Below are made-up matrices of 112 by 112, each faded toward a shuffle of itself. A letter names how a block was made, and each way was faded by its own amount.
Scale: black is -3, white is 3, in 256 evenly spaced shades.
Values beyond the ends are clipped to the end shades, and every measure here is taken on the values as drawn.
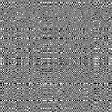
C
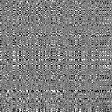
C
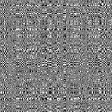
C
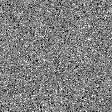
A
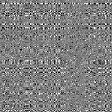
C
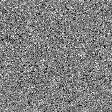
A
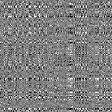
C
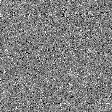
A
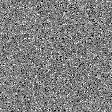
A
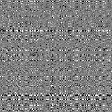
C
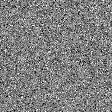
A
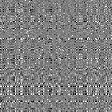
C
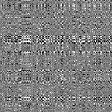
C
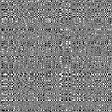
C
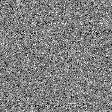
A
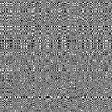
C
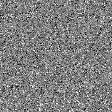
A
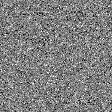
A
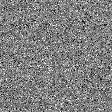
A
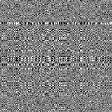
C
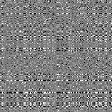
C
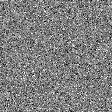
A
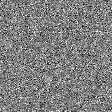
A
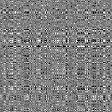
C
